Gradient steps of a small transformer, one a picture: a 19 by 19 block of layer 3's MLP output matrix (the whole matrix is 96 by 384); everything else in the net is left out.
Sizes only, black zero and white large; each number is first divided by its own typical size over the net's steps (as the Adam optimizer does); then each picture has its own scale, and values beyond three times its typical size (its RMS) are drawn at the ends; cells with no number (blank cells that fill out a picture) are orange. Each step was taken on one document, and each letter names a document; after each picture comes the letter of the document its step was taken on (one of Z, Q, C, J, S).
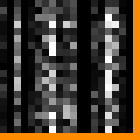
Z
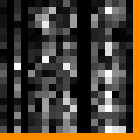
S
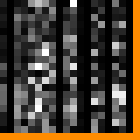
Z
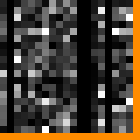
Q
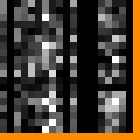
S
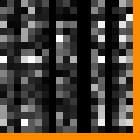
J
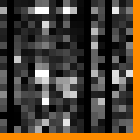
Z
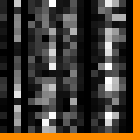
S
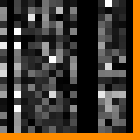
S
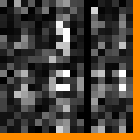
J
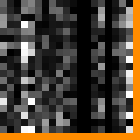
J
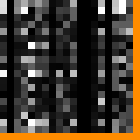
Q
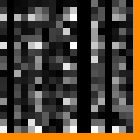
Z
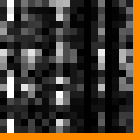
J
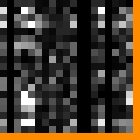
Q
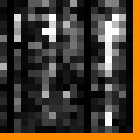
S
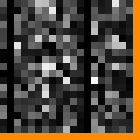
Z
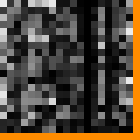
J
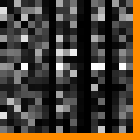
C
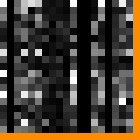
Q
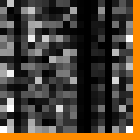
C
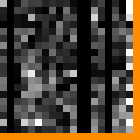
Z
